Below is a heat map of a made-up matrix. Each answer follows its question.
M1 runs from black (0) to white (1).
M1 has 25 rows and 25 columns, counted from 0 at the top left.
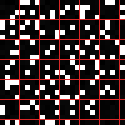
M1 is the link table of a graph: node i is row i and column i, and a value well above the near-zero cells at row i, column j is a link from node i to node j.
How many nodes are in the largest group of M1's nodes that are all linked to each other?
5
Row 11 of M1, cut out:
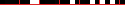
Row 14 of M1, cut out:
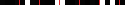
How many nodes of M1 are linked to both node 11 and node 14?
2
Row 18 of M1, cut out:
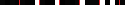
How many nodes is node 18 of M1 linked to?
5
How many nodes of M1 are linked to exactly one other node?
1
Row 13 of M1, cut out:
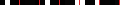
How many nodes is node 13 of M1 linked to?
6
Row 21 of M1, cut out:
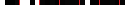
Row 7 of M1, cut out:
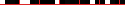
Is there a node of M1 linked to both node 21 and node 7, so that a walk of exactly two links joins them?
yes
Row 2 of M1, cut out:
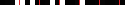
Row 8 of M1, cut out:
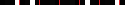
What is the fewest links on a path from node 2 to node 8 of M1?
2
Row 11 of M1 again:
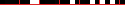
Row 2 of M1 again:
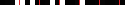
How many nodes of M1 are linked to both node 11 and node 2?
1
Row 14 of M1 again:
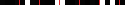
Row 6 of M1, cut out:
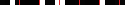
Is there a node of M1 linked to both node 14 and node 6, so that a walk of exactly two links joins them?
yes
